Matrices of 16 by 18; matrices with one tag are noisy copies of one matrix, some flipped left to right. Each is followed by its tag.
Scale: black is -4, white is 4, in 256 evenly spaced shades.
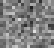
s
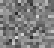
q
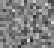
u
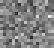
q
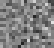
u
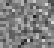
u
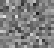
q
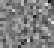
u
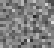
u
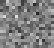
q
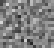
u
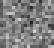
s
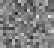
q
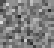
u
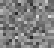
q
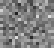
q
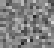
u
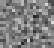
u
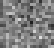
s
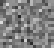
u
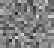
q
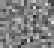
u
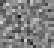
u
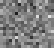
q
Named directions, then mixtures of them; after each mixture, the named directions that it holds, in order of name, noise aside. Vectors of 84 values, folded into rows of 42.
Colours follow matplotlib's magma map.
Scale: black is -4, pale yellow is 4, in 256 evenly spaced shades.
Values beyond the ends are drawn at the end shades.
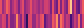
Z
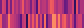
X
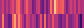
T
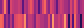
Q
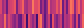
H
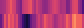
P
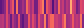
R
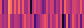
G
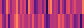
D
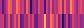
G, R, T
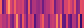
D, G, Z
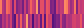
T, X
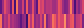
R, X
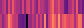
P, X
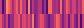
D, G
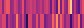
Z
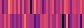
G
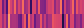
G, H, X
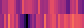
P, X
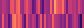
T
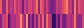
X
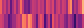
H, P, Z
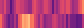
P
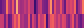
D, R, T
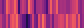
D, P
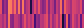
G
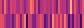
H, Q, Z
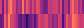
G, H, P
